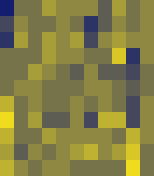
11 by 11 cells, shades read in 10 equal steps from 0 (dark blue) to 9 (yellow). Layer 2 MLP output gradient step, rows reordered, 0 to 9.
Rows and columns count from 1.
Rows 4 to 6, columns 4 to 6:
6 5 5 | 5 4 3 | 4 4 4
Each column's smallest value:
0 3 4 3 3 3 1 3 3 1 4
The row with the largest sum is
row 10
